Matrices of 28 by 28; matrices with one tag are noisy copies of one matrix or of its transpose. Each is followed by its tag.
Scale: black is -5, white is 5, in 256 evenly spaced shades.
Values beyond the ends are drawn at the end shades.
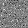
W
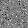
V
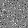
W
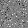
V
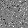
V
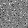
W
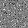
W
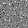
W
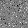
V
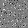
W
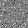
W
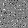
W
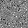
V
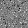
V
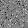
V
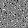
W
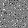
W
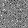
W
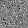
V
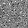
W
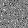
W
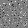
W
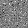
W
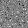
V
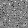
W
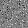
V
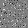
W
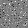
W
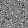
V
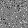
V
